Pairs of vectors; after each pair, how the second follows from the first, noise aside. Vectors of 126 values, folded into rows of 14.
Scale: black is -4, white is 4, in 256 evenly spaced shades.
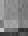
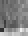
negated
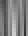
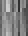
wrapped around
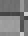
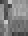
wrapped around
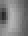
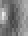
negated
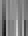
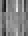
wrapped around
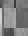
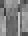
wrapped around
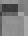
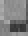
reversed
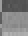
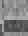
wrapped around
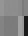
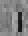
wrapped around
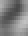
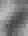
reversed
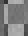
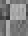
wrapped around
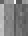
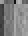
negated
